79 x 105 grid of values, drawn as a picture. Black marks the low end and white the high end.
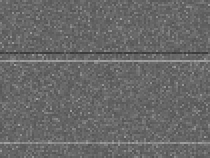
The values are skewed, with a long tail toward high values. There is no overall slope. Rows 27, 31 and 72 differ from the rows beside them. Overall the values sit about 40% of the way up the scale.
